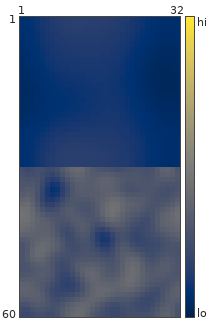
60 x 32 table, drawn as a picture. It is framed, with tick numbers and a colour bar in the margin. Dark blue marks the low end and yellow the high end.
It is made of 2 by 1 panels. Panel 1,1: very low, smooth, faint in contrast. Panel 2,1: low, blotchy.
